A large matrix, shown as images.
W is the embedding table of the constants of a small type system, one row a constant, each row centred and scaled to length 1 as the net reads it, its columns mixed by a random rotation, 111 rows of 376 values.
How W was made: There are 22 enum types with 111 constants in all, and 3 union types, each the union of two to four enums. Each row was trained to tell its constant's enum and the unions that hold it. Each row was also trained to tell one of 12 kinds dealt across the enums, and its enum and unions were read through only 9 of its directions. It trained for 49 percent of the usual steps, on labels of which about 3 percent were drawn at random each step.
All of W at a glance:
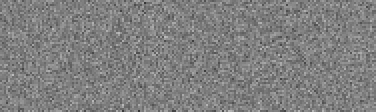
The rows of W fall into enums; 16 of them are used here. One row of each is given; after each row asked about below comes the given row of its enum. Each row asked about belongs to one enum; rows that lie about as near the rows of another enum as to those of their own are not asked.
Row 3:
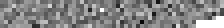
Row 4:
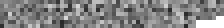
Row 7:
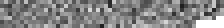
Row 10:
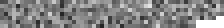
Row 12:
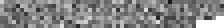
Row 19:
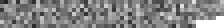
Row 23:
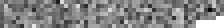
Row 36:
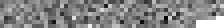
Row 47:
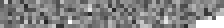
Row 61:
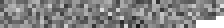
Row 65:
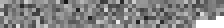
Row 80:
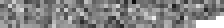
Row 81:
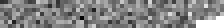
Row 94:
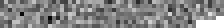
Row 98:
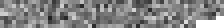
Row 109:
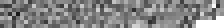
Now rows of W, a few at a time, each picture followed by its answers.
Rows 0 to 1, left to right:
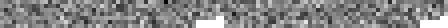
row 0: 81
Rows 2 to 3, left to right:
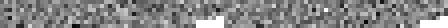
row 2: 94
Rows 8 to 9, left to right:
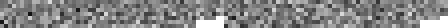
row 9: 36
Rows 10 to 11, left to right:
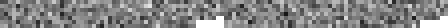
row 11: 10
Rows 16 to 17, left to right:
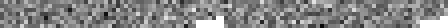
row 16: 61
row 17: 47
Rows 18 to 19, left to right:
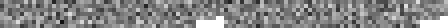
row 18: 7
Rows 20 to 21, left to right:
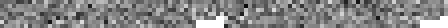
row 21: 19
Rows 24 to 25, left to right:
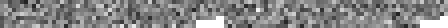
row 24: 23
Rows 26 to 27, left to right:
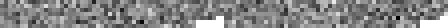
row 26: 3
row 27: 23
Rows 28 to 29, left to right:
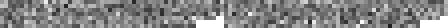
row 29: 23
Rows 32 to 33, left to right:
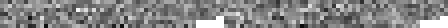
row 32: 61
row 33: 94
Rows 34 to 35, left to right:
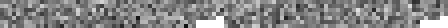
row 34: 61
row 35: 12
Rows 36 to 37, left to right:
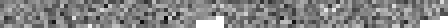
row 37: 36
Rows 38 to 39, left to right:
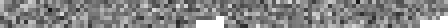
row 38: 12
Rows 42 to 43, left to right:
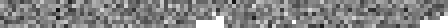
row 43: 47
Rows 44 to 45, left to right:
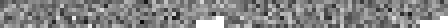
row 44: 36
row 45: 19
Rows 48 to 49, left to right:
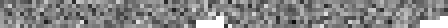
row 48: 81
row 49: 36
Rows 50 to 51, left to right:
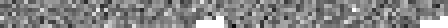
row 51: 12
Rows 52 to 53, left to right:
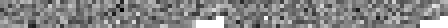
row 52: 3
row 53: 19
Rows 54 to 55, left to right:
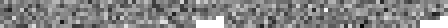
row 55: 61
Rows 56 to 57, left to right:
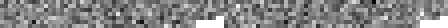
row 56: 3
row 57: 4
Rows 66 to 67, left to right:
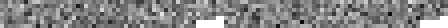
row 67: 109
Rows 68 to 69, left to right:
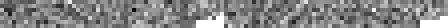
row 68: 81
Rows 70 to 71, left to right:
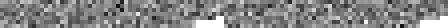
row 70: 3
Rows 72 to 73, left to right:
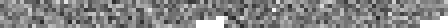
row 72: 10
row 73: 19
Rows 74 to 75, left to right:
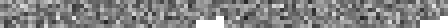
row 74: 12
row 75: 61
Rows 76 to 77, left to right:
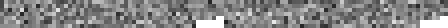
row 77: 7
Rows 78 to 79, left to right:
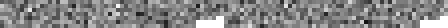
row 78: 23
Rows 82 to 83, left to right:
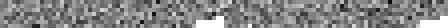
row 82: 3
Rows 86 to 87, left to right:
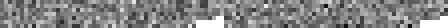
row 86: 4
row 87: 61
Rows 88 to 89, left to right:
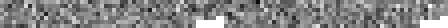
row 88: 12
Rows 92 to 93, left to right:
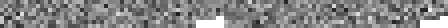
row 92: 36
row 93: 3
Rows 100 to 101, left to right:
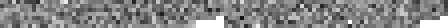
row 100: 23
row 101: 12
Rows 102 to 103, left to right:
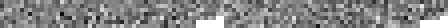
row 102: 23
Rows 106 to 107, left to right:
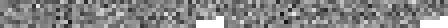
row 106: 36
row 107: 7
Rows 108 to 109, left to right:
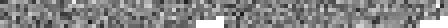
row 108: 10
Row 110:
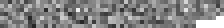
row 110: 19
